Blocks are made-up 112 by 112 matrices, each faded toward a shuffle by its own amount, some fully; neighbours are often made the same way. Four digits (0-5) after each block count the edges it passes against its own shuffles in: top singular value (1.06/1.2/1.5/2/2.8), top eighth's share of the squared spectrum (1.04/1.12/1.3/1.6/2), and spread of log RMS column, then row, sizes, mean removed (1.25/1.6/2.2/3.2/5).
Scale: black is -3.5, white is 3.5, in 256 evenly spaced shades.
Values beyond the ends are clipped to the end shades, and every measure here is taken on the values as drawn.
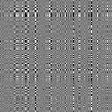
5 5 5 4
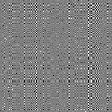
5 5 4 4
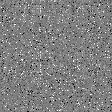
3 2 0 0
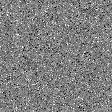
0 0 0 0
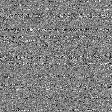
1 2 0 4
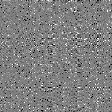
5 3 2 2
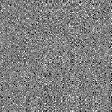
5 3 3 2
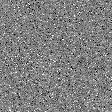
2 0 0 0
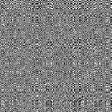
5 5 4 4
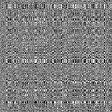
5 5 4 4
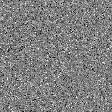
3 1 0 0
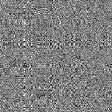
5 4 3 3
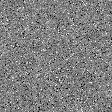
2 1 0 0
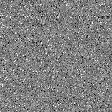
3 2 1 1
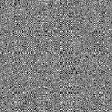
5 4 3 3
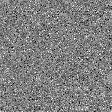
3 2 1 1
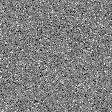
0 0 0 0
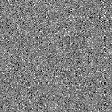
4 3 2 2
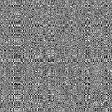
5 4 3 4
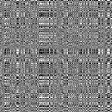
5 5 4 4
